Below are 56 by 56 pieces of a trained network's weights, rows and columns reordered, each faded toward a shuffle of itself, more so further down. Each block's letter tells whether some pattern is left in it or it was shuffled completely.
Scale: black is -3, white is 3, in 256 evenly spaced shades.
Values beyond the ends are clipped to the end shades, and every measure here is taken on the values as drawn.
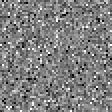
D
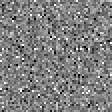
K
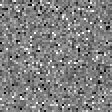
D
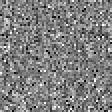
K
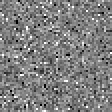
K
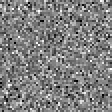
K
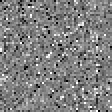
K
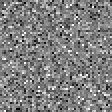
K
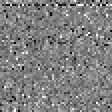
K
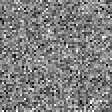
D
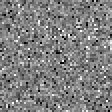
D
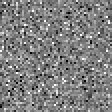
D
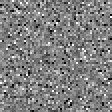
K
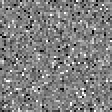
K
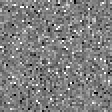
D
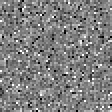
D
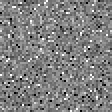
D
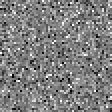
D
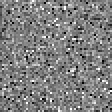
D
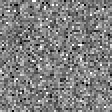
K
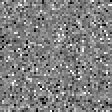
D
